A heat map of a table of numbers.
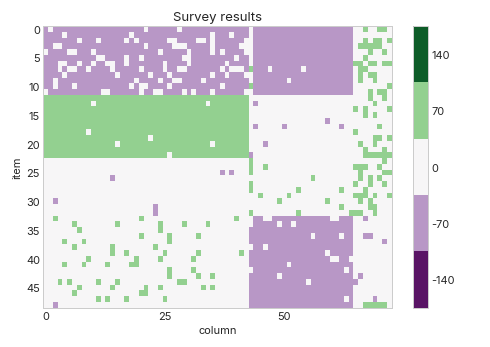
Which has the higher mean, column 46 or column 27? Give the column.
27
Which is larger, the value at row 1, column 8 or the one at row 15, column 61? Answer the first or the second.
the second
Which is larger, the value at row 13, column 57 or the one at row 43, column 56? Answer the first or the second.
the first
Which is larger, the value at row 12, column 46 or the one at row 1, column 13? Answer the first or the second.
the first
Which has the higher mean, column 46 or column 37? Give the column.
37
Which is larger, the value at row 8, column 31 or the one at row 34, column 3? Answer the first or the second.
the second
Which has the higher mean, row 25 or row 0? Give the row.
25
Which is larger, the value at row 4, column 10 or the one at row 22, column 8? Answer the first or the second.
the second
